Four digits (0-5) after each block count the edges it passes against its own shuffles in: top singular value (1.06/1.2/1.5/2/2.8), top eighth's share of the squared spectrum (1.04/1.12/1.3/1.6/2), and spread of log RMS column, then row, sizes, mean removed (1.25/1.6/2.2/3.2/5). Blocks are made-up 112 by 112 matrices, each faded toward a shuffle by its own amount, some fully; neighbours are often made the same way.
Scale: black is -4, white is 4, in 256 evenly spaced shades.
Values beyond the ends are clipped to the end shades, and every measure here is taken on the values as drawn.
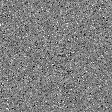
1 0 0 0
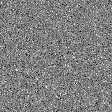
1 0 0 0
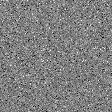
0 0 0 0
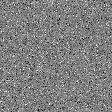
0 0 0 0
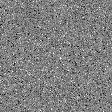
0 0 0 0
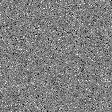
0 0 0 0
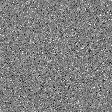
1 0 0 0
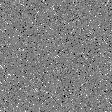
2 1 0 0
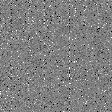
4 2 2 0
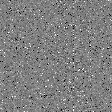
3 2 1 0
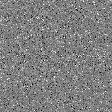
3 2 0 1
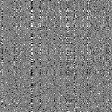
5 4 3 2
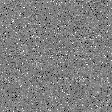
3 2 1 0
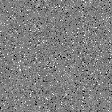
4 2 1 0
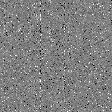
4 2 1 0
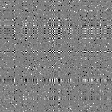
5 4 3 3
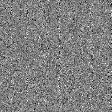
1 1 2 0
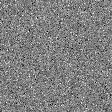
0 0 0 0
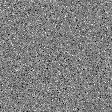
0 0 0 0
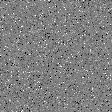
1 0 0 0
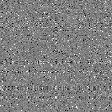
4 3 2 2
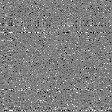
4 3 1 2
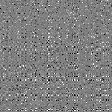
5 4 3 3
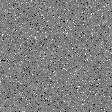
1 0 0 0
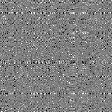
5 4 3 3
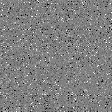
4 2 1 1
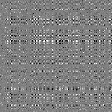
5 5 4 4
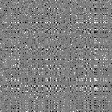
5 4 3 3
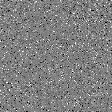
3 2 0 1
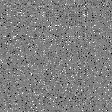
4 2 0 1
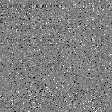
4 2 1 1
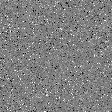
2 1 0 0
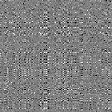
5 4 3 3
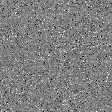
2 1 0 0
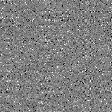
4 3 1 1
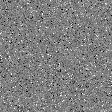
1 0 0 0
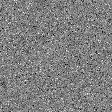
1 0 0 0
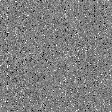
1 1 2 0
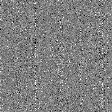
2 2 3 0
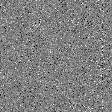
2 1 1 0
